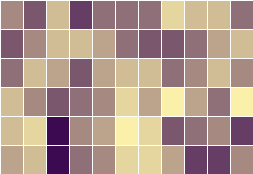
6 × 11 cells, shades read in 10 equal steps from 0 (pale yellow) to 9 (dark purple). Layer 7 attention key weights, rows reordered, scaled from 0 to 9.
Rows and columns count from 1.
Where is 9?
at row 5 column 3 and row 6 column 3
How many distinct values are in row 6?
7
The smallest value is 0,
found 3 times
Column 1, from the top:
4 6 5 2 2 3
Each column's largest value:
6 6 9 7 5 5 6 6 7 7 7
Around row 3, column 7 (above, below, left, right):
6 3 2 5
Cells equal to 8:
0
